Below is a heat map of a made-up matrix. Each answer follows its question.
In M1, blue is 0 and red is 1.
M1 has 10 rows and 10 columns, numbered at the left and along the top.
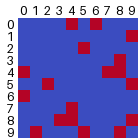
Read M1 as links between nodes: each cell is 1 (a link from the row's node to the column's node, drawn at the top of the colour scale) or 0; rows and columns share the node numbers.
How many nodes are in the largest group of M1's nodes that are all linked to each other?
2
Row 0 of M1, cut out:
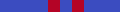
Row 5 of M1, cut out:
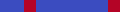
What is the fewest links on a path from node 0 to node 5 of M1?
4
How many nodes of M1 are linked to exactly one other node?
5
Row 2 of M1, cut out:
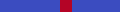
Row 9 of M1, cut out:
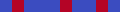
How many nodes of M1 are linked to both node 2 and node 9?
1
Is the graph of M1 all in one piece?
yes
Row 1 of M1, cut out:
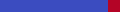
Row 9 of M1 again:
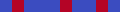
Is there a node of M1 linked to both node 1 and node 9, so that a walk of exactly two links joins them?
no
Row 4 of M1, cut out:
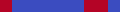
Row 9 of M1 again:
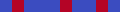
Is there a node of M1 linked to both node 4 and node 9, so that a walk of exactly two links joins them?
yes
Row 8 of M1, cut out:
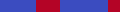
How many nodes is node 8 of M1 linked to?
3
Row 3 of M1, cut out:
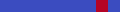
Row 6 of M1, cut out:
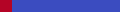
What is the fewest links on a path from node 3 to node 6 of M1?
4
